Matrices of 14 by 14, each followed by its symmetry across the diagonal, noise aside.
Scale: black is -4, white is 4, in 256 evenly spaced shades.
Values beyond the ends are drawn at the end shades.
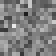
antisymmetric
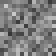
symmetric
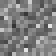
symmetric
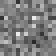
symmetric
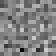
neither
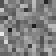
neither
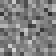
antisymmetric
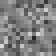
antisymmetric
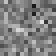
neither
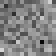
symmetric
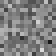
antisymmetric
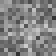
symmetric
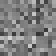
antisymmetric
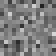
neither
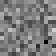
neither
